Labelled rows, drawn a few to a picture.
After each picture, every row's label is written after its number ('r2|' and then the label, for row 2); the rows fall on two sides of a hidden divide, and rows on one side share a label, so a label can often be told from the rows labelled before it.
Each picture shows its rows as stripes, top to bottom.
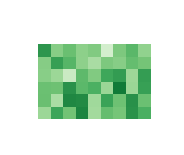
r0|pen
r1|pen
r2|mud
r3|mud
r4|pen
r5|pen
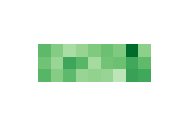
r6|pen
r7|pen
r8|pen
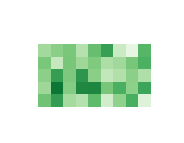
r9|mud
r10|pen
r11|pen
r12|mud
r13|pen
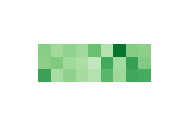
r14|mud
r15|pen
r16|pen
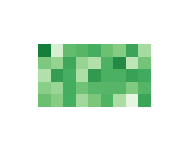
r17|pen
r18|mud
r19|mud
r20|mud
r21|mud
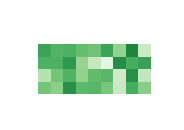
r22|pen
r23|pen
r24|pen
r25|pen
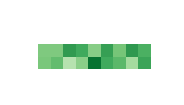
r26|pen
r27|mud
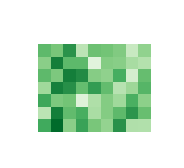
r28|mud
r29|pen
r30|mud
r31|mud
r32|pen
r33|pen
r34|mud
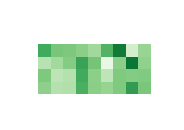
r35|mud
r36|pen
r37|pen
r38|pen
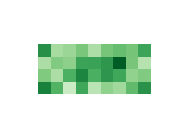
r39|pen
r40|mud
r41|mud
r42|pen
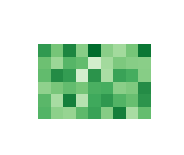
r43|mud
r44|pen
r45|mud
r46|mud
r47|mud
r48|mud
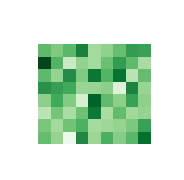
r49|pen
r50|pen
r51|mud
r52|pen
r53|mud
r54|mud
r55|pen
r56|pen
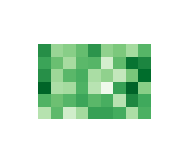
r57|mud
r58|pen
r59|pen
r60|pen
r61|pen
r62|mud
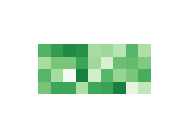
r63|pen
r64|pen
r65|pen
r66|mud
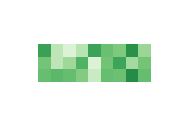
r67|pen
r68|pen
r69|pen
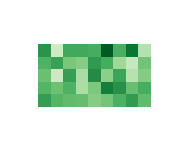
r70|pen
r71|mud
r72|mud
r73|mud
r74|pen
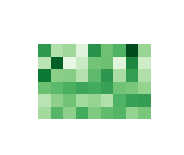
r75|pen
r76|pen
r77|pen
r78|mud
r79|pen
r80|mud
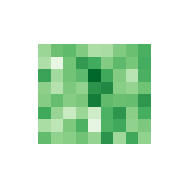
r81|pen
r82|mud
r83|mud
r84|mud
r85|mud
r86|pen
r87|pen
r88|pen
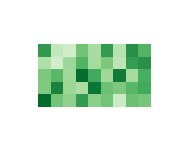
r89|pen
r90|pen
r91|mud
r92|mud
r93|pen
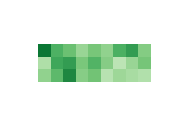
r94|pen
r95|mud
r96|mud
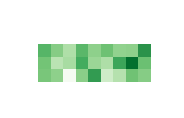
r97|pen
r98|pen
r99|pen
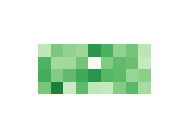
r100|mud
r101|pen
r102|mud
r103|pen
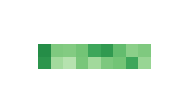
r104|mud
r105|pen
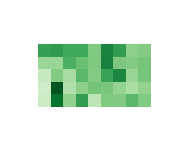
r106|mud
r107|mud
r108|mud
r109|mud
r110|pen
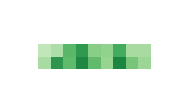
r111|mud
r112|mud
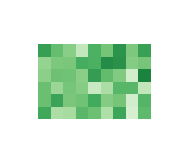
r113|mud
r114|mud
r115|mud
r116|pen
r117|mud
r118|mud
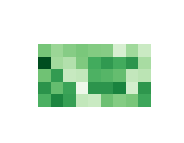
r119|pen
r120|pen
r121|mud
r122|mud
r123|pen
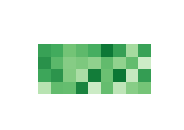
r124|mud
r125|pen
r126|mud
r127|pen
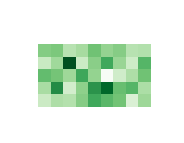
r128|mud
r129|mud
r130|pen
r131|mud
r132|mud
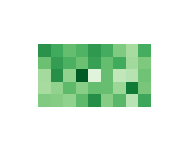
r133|mud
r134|mud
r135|pen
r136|pen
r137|mud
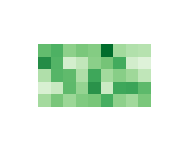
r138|mud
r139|mud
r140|mud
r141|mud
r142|mud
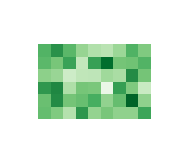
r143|pen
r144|mud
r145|pen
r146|pen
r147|pen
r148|pen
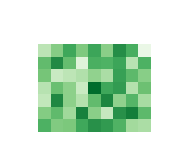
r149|mud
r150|mud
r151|pen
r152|mud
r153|mud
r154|pen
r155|mud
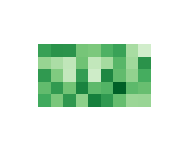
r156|mud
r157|pen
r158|pen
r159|mud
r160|mud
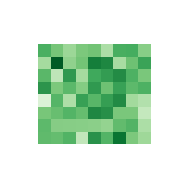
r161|pen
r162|mud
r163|mud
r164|mud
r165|mud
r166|mud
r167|pen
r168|mud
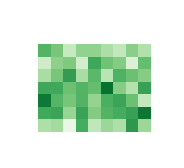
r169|pen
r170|mud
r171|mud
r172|mud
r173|pen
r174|pen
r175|pen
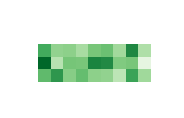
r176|pen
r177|mud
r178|pen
